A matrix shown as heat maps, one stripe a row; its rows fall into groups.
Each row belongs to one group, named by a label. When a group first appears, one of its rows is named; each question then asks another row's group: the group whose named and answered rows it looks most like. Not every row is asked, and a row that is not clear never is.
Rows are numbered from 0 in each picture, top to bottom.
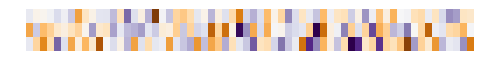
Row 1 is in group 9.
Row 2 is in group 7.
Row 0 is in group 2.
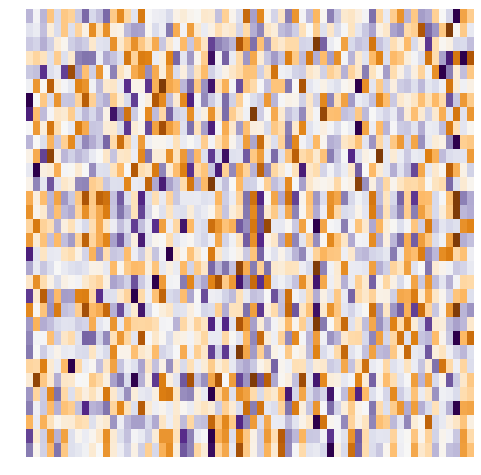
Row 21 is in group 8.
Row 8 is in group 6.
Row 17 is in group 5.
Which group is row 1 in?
5
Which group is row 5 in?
6
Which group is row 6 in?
2
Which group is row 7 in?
5
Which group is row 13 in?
8
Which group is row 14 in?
8
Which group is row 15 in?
9
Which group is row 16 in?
8
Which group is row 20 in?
2
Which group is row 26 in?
9
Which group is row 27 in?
6
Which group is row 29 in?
9
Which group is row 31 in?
6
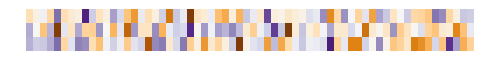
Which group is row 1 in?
2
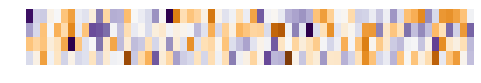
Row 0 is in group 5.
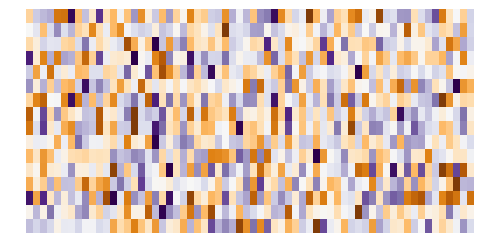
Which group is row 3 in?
2
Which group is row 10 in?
9
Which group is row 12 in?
8
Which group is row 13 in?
5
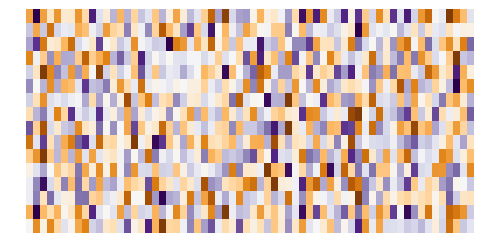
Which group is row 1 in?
6
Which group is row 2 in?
5
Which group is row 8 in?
2
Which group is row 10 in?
7
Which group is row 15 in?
6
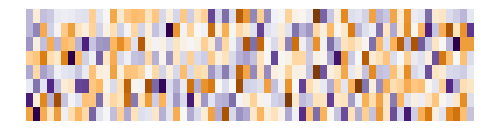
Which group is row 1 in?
5
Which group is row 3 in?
7
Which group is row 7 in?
9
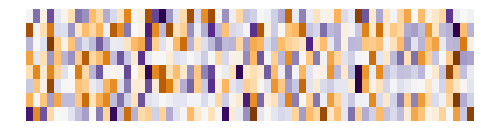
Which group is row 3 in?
8
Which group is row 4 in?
6
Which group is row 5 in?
6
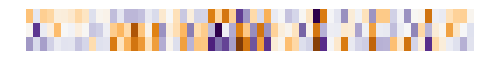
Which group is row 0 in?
9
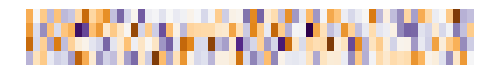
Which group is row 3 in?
2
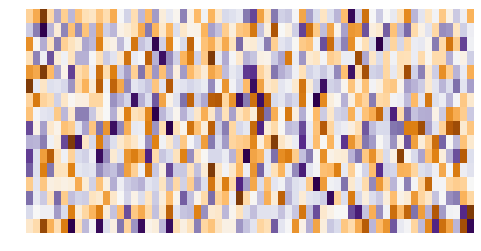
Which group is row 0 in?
7
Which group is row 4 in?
7
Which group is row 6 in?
9
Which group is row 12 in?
9
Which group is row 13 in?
6
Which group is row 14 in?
7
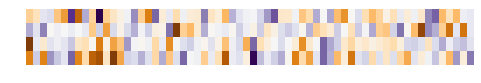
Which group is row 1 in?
5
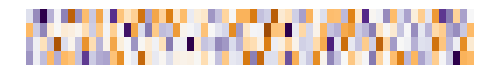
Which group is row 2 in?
2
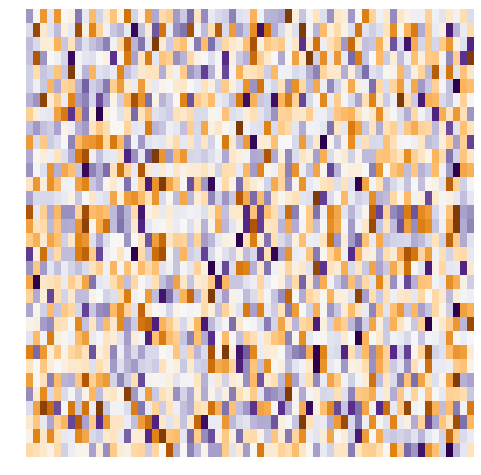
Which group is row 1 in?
9
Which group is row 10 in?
2
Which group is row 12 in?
6
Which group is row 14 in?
8
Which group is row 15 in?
8
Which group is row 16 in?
6
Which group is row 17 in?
2
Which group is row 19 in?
9
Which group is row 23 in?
6
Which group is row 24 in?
9
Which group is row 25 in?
9
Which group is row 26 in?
8
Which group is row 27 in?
2
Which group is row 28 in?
7
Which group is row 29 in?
7
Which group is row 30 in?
6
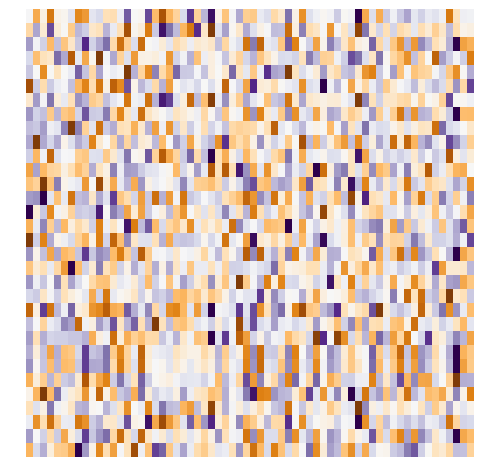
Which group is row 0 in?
6
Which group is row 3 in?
7
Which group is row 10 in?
6
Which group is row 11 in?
9
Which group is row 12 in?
7
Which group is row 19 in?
6
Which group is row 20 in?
5
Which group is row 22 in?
2
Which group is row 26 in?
8
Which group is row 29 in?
6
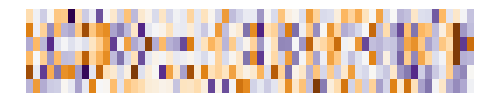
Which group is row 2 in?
5
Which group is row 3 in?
8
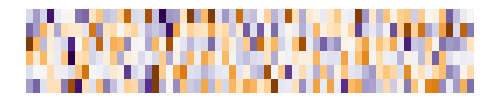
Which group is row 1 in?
5
